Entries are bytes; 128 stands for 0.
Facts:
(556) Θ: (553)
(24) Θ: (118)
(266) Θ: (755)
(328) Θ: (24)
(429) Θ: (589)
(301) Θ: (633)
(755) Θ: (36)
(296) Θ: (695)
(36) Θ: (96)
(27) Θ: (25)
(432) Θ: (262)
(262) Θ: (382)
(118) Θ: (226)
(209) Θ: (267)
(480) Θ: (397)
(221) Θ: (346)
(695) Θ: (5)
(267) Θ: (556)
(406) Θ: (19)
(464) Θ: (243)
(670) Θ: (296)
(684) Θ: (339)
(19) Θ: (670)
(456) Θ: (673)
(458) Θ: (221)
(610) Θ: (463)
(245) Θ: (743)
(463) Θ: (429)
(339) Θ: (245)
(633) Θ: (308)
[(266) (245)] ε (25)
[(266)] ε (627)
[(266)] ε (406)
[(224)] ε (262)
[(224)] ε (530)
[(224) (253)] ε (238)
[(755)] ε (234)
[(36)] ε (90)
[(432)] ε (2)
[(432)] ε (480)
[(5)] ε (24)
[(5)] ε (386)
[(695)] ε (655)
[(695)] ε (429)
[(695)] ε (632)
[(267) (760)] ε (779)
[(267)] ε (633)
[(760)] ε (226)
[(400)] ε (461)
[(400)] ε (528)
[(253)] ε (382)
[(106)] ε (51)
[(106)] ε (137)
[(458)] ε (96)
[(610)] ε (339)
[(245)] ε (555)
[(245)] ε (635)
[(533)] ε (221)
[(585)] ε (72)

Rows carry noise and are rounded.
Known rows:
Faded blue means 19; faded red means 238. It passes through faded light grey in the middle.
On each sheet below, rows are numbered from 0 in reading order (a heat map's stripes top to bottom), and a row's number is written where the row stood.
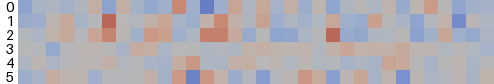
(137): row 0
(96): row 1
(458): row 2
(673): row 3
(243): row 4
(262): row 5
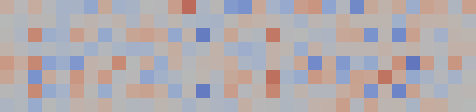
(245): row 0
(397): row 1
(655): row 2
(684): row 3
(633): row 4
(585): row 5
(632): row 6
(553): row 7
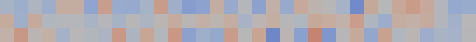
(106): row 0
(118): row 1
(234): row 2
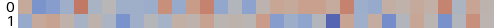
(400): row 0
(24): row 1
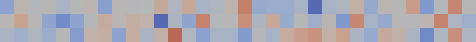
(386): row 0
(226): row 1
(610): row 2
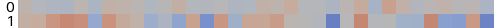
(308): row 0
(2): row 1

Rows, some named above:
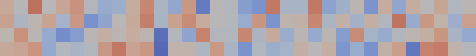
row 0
(695)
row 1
(266)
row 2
(226)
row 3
(267)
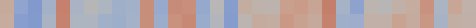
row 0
(400)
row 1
(400)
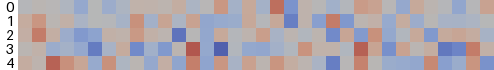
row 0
(25)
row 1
(234)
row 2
(779)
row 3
(339)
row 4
(480)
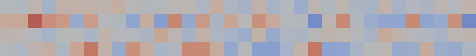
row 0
(209)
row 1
(480)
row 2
(27)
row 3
(458)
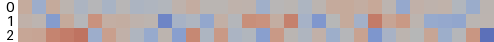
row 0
(118)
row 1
(72)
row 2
(432)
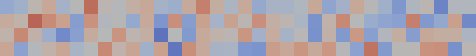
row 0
(96)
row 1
(480)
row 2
(779)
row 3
(224)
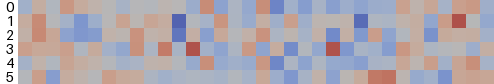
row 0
(5)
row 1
(760)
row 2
(779)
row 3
(755)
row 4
(5)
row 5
(90)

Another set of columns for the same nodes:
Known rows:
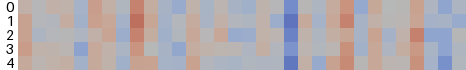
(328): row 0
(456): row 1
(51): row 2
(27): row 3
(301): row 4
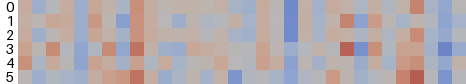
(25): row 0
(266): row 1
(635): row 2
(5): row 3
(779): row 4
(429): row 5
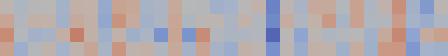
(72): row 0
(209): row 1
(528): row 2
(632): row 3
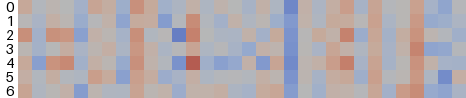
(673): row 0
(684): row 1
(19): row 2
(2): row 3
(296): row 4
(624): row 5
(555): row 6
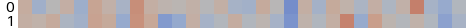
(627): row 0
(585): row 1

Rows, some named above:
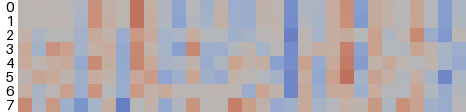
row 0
(118)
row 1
(118)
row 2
(72)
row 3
(695)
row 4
(458)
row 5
(533)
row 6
(96)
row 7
(245)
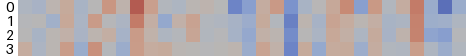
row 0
(24)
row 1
(382)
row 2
(2)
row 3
(96)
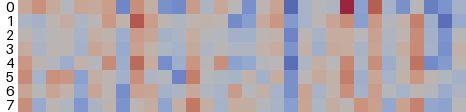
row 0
(755)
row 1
(24)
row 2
(72)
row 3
(221)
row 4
(234)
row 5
(19)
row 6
(267)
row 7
(339)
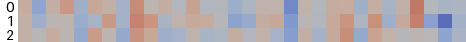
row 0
(406)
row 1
(386)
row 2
(760)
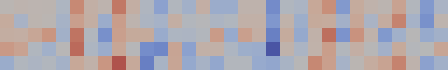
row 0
(118)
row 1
(221)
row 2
(36)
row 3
(400)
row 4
(463)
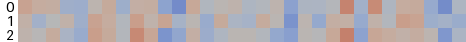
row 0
(106)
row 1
(226)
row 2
(610)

